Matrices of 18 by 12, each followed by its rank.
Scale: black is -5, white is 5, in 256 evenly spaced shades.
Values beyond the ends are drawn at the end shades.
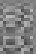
two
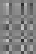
one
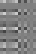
one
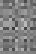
two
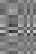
one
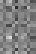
two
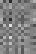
two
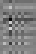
two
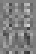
two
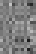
two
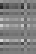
one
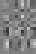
two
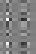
one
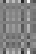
one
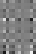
one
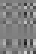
one
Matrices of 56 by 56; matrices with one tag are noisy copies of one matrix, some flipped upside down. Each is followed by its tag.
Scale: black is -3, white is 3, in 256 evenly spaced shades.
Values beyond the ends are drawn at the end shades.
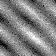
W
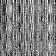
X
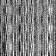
X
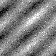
W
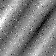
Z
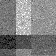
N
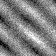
W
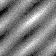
W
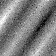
Z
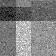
N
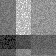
N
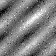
W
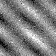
W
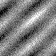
W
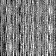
X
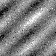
W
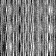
X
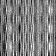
X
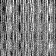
X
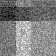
N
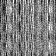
X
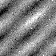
W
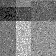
N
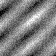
W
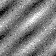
W
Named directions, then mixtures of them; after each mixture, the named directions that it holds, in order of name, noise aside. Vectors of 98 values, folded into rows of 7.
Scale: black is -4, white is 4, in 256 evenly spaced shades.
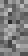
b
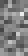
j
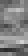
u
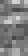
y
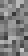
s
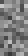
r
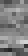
u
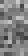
r, s, y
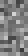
s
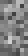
r, s, u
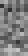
b, r, u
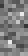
b, j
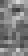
j, s, y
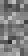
r, s, y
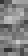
u, y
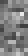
j, y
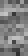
s, u, y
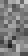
b, y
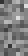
r, u, y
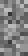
b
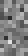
j, r, s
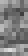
j, u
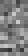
b, s, u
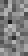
b, j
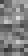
r, u, y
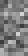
j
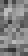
b, j, u
